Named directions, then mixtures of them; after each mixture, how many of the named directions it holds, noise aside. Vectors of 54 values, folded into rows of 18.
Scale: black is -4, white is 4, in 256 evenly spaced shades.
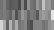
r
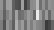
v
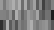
one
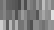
one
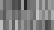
two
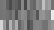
one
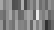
one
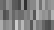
two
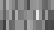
two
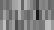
one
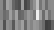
one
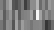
one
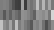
two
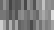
one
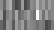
one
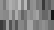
one
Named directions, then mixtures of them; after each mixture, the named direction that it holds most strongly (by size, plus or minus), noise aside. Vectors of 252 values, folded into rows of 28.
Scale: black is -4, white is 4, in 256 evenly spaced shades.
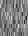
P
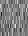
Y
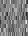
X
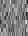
X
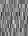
Y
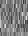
P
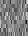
X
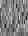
P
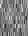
P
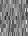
X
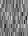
P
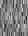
P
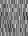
Y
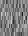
P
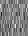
Y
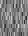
P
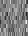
X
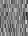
X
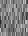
X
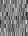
X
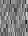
X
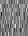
Y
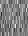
Y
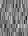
P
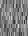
P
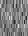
P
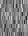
P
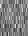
Y
